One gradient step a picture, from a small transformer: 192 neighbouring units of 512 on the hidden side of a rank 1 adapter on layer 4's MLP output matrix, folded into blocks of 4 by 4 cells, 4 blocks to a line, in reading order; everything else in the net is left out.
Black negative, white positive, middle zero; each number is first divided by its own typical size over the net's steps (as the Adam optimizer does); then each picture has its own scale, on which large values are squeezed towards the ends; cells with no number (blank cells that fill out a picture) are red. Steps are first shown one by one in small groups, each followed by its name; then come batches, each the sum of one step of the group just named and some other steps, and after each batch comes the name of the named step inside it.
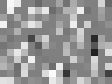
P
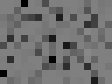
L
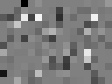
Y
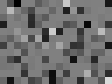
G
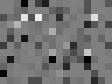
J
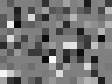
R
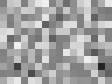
P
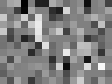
J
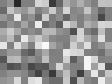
G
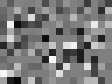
R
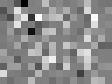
Y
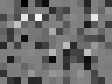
J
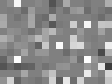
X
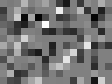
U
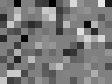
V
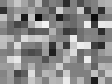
U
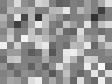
U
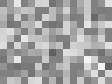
X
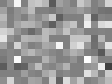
X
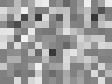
U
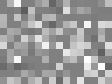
X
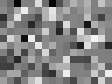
V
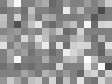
X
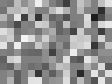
U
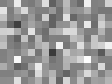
X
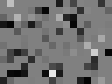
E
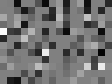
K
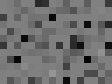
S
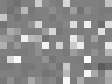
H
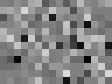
S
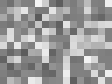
E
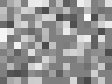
E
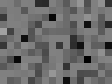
S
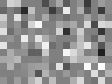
K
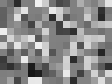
K
